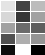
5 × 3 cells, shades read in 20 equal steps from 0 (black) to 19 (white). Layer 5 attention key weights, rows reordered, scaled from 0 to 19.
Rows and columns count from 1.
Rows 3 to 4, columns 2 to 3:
8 7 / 13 11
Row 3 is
12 8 7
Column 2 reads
5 4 8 13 19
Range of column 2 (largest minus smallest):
15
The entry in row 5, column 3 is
0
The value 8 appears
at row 3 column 2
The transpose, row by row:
17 16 12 6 1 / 5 4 8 13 19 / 14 12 7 11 0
